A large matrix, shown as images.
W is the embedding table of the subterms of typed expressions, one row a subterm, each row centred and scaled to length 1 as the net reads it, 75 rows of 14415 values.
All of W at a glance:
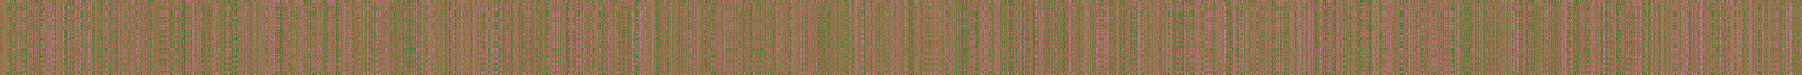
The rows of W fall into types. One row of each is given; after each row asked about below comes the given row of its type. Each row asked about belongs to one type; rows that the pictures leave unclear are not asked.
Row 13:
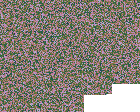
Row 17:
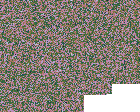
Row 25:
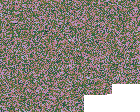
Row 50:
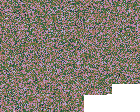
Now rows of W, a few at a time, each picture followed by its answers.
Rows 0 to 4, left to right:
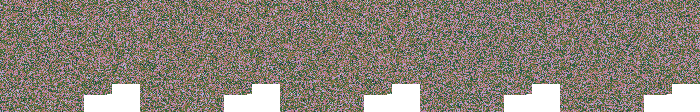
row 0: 25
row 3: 13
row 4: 13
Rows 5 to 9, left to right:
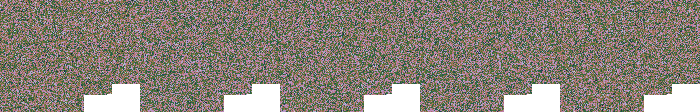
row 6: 17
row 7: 13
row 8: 17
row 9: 50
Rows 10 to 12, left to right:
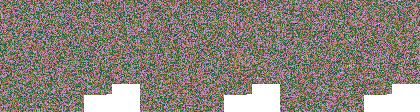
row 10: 13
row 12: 25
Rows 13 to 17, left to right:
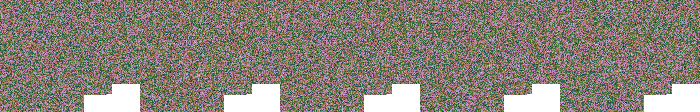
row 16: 25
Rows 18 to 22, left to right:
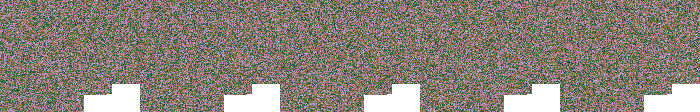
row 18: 17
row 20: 50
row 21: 50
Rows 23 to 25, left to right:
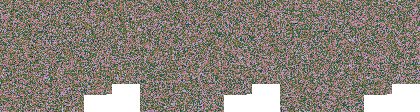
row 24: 17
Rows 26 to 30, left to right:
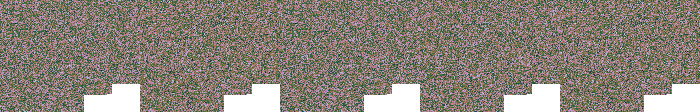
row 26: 25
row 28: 25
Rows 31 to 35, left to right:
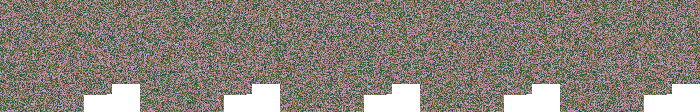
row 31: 17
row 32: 17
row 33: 13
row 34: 13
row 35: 17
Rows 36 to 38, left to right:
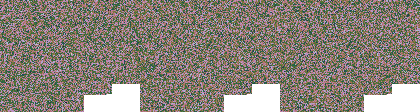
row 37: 50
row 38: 50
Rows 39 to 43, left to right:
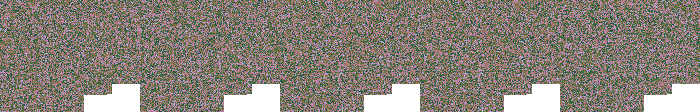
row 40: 17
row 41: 17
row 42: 17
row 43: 17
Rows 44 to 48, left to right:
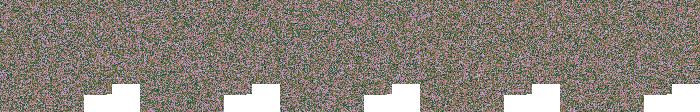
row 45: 17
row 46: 25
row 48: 50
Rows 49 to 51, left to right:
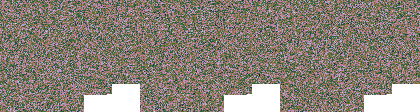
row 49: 50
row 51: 13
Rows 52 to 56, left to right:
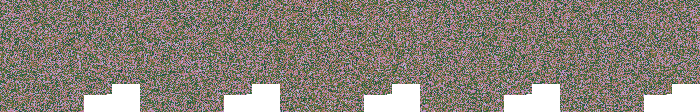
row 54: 25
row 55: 13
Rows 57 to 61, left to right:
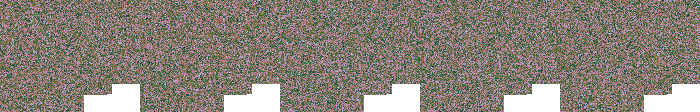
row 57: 13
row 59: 17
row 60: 17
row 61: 50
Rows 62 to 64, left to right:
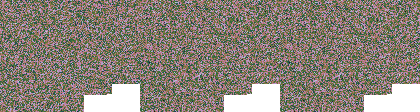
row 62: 50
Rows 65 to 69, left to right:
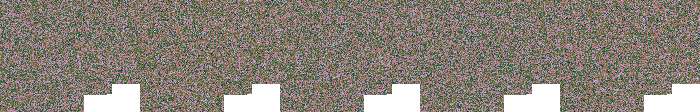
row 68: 13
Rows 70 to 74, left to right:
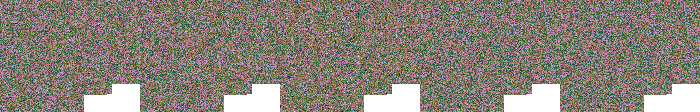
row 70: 25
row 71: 17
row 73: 13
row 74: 13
